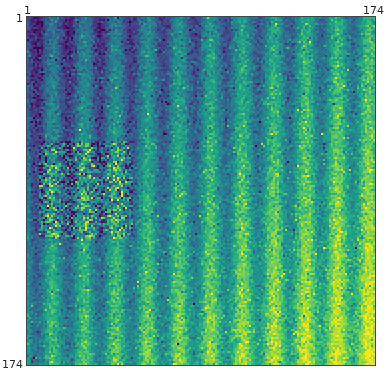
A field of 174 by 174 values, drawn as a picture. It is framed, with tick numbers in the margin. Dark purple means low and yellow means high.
Stripes: upright, repeating 11 times. Roughest part: middle left. Odd patch: rougher, in the middle left. Ninth with the lowest average: top left. Slope: up to the bottom right. Mirror symmetry: none.
